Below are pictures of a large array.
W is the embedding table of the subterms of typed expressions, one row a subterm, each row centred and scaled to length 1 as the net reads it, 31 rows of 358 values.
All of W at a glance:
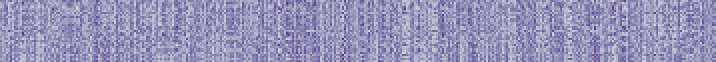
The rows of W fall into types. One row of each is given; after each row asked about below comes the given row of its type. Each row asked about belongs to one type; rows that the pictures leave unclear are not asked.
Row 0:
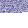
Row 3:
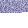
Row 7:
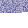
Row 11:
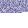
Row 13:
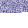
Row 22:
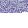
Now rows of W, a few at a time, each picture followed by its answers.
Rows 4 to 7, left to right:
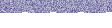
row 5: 7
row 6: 11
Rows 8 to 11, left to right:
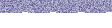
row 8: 0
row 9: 7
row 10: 7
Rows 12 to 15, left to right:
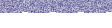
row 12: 0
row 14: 13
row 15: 0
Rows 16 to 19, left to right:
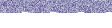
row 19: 3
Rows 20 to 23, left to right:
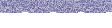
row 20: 13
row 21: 11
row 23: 11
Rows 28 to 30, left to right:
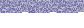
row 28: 11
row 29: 3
